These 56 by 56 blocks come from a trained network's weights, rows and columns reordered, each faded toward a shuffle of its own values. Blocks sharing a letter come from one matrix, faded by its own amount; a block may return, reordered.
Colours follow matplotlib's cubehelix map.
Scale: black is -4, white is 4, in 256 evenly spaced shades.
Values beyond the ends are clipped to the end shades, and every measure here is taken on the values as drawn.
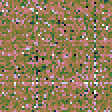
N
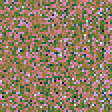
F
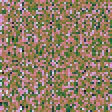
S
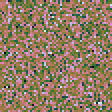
F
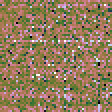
N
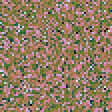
F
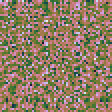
S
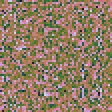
S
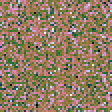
F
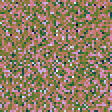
F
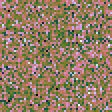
F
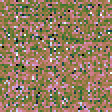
N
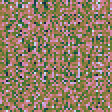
S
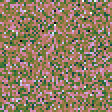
F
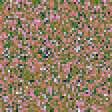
F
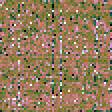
N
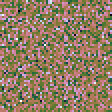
F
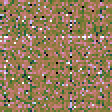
N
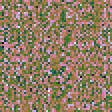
S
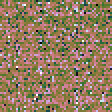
N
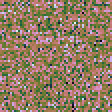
F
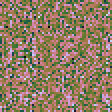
S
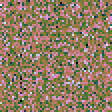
F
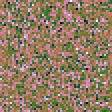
F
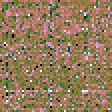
N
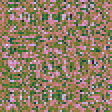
S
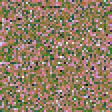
F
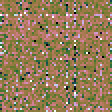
N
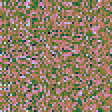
S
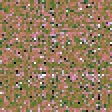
N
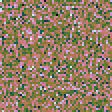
F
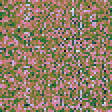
S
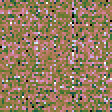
N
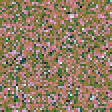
F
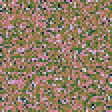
F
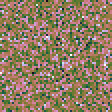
F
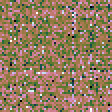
N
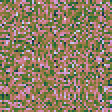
S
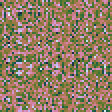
S
